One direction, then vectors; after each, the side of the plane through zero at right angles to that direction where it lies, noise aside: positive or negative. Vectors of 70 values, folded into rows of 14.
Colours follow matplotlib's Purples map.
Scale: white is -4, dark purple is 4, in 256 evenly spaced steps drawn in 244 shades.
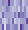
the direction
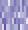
negative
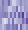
positive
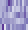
positive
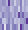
positive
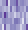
negative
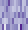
positive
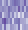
negative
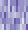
negative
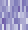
negative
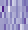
negative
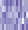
positive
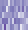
negative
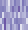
negative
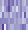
positive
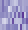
positive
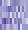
negative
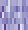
negative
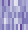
positive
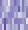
negative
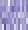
negative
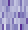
positive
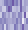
positive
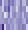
positive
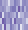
negative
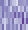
positive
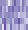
negative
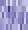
positive
